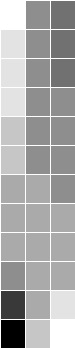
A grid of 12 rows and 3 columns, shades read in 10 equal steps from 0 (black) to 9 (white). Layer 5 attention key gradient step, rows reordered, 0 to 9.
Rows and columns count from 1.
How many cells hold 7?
3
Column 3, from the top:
4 4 4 5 5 5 5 6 6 6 8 9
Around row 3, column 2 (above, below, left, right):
5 5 8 4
